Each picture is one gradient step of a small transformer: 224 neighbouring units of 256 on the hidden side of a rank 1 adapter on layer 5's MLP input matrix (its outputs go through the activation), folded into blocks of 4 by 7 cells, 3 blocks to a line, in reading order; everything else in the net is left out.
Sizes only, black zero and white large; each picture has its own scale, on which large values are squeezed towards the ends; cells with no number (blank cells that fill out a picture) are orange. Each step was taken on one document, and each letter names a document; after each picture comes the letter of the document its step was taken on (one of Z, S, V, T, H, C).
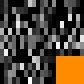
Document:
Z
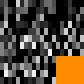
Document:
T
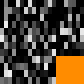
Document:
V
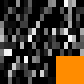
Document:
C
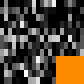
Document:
Z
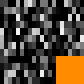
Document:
Z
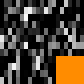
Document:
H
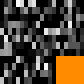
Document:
C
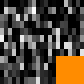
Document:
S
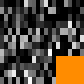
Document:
Z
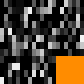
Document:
H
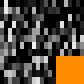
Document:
Z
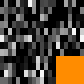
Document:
T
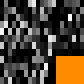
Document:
T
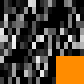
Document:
T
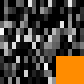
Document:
C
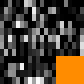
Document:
S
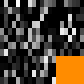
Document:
V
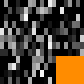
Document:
H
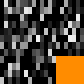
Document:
H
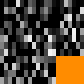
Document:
V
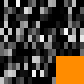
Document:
V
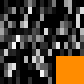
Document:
C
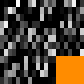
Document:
V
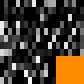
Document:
T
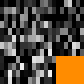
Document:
S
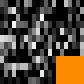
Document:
Z
